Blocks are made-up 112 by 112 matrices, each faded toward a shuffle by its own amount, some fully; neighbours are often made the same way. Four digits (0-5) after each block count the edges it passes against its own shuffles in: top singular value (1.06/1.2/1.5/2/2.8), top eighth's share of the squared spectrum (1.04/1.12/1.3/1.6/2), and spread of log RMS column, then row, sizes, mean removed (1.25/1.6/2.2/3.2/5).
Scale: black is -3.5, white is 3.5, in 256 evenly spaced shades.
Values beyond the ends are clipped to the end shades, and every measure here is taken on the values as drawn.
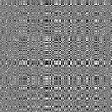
5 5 4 4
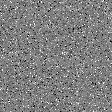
0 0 0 0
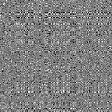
5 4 3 3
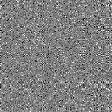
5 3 2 2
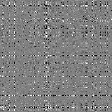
5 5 3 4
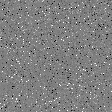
0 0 0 0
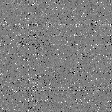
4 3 1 2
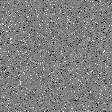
2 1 0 0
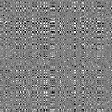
5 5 4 4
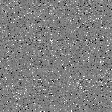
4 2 1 1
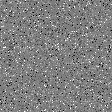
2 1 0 0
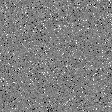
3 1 0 0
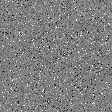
0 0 0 0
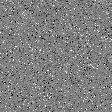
2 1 0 0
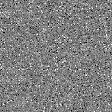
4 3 1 1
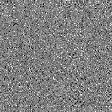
4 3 2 2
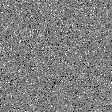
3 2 0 0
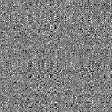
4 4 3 3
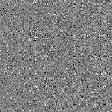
4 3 2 2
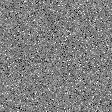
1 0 0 0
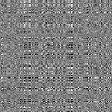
5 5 4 4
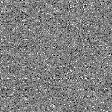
4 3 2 2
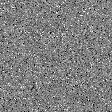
2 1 0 0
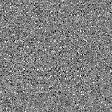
4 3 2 2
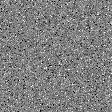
1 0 0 0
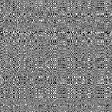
5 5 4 4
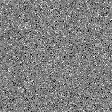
3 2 0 1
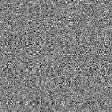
4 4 2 3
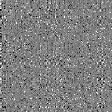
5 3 2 2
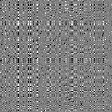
5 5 4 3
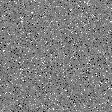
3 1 0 0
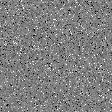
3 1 0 0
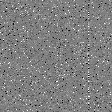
3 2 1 0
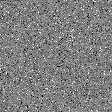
0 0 0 0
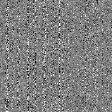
2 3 4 0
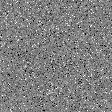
0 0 0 0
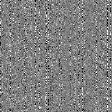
2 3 4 0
